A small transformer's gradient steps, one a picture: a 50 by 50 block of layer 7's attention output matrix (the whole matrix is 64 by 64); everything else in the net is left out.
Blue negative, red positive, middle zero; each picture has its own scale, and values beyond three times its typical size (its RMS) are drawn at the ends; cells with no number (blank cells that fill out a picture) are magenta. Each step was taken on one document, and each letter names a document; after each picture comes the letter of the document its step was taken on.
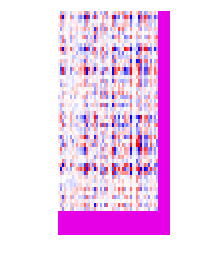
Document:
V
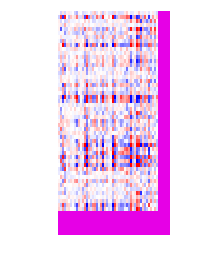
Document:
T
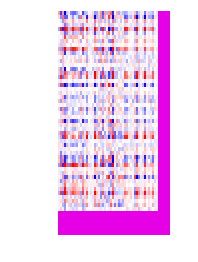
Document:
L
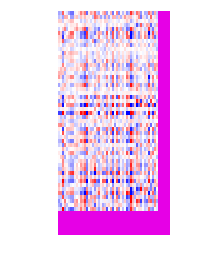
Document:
T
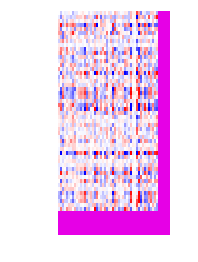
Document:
V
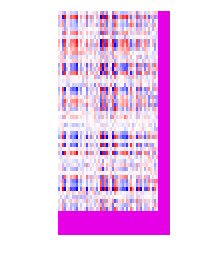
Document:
T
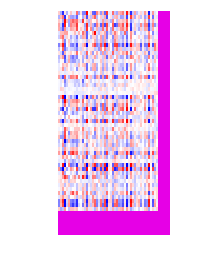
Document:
T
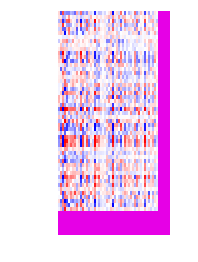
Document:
L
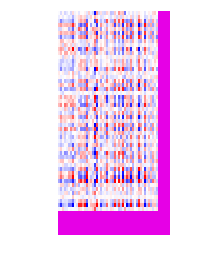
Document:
V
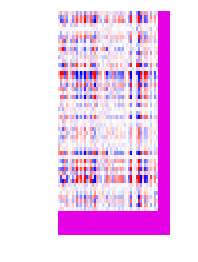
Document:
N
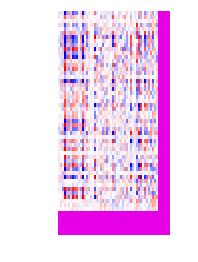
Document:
V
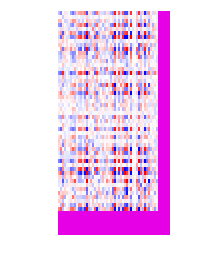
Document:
N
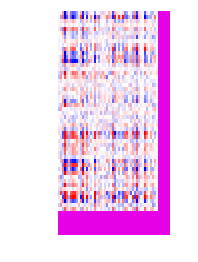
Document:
L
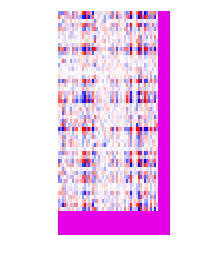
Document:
N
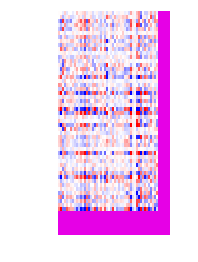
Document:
N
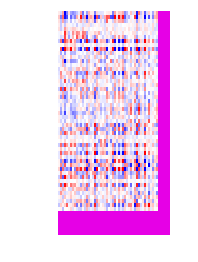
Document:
L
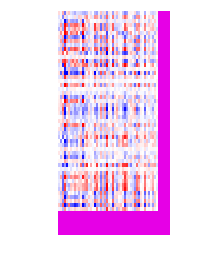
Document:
L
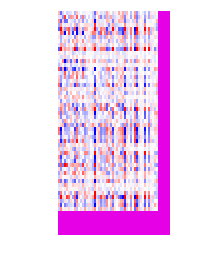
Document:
L
